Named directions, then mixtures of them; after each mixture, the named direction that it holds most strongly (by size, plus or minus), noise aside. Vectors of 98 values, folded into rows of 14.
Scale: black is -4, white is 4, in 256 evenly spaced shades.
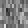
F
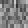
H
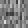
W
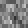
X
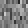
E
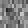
F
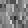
X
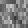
X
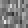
W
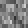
X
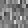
E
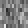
F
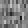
W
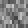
X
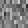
E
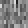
H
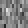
F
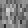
F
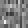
W
